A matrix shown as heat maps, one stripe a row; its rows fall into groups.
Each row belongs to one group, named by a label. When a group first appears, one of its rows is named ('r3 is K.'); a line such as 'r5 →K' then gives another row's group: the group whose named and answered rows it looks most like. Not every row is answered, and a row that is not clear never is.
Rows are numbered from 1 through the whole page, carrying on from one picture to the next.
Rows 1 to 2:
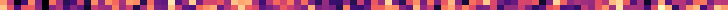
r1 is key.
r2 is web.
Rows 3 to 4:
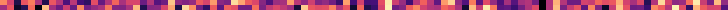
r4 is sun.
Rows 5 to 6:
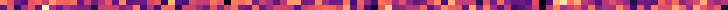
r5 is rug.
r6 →sun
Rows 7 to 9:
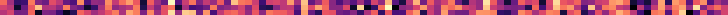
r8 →sun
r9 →key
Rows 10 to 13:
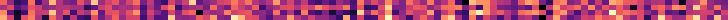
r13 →web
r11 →sun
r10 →key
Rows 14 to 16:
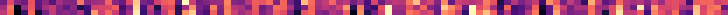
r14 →sun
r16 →sun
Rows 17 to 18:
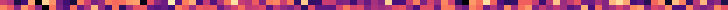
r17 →key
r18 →web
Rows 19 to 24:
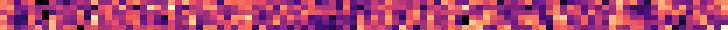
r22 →key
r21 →sun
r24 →rug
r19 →web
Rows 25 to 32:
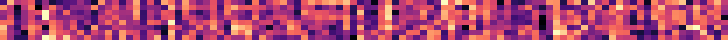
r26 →web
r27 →sun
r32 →rug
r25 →sun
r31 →key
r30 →web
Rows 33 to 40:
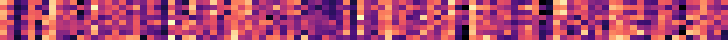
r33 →rug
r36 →web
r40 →key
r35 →rug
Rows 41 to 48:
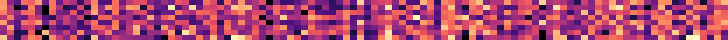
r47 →sun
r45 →web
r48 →web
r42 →key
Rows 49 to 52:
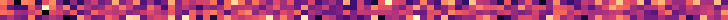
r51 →rug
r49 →web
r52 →key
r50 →key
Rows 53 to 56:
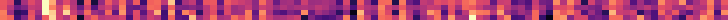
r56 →rug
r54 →rug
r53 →rug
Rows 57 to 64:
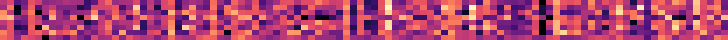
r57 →sun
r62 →sun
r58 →sun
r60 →rug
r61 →sun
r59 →web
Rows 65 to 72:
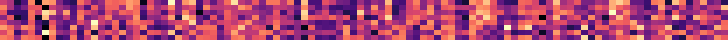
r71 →rug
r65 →key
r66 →key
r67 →key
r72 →web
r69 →key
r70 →web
